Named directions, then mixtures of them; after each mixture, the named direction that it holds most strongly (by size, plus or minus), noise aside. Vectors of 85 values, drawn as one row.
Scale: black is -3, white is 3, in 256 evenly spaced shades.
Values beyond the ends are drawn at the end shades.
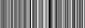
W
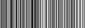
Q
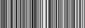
Q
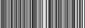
W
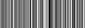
W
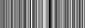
W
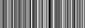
W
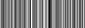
W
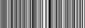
W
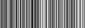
Q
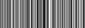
W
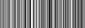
Q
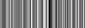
W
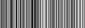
Q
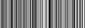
W
